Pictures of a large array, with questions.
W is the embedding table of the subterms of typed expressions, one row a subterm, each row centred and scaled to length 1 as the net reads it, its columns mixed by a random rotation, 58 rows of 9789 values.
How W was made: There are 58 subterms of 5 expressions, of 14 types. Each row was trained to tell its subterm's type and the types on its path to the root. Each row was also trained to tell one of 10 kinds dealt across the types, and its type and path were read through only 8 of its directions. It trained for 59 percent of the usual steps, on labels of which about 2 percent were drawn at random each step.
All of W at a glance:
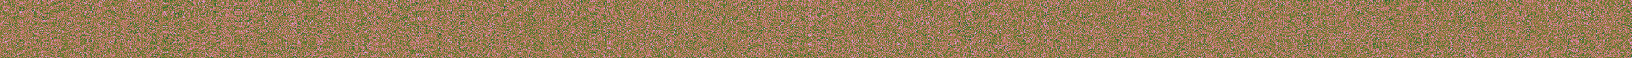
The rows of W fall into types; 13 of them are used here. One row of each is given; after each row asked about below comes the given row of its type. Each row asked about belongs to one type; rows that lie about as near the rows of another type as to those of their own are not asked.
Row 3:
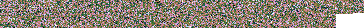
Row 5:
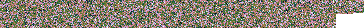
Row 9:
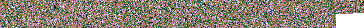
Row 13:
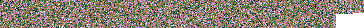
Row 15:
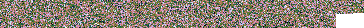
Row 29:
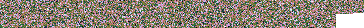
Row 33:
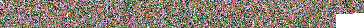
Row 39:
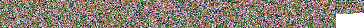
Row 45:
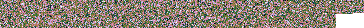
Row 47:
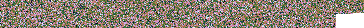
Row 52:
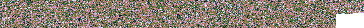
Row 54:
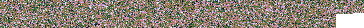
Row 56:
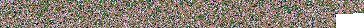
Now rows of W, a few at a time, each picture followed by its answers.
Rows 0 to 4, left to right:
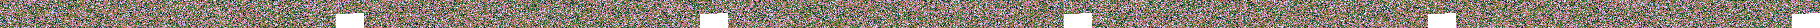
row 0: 15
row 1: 33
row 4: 45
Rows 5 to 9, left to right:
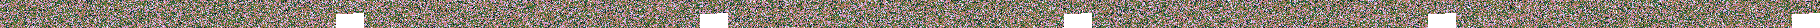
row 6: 33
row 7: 39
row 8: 29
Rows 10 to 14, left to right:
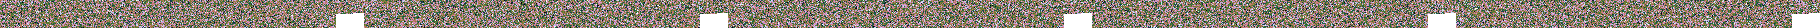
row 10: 29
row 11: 3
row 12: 3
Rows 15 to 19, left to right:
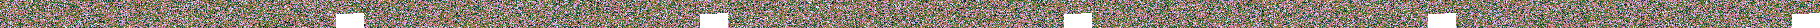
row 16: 5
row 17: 45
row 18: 15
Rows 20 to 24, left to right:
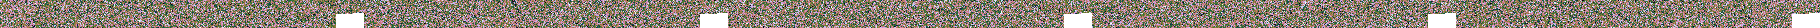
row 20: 33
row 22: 45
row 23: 45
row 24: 5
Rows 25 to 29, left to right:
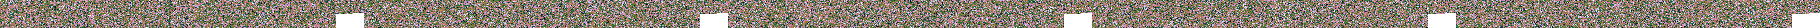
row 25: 33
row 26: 52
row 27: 39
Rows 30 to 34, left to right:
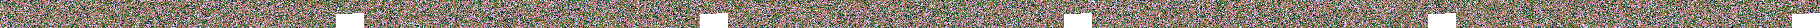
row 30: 47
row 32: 52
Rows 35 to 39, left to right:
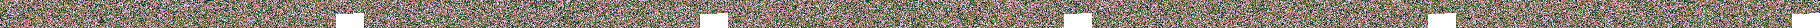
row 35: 5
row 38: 33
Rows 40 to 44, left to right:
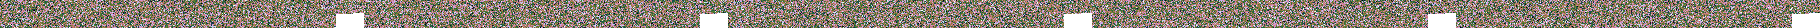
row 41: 54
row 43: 15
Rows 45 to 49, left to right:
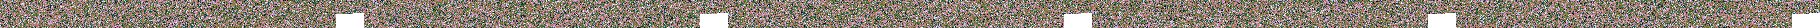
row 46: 15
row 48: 15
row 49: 29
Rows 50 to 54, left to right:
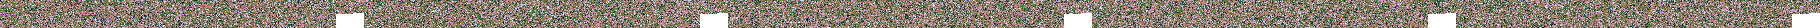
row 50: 5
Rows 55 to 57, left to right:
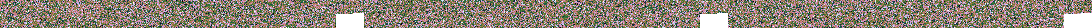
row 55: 39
